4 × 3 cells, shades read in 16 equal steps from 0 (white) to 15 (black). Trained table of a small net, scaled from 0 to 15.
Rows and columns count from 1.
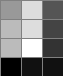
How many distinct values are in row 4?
2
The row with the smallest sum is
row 3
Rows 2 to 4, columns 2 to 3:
2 11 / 0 12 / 14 14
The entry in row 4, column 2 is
14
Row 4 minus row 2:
11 12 3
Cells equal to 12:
1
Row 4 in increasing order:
14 14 15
